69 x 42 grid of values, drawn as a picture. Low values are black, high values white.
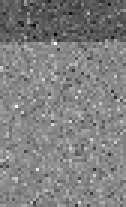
Stripes: none. Seam: horizontal, 20% of the way down, the bottom part higher. Average level on the scale: 50%.
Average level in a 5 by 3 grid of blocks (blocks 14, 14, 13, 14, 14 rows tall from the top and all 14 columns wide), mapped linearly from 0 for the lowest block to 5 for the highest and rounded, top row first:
000
555
555
555
555
